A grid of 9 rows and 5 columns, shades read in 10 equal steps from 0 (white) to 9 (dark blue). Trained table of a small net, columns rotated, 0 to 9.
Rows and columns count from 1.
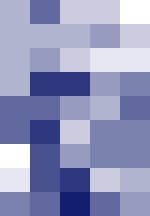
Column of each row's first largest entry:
2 4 2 2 1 2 2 3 3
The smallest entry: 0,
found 2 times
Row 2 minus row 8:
2 -4 -5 2 -1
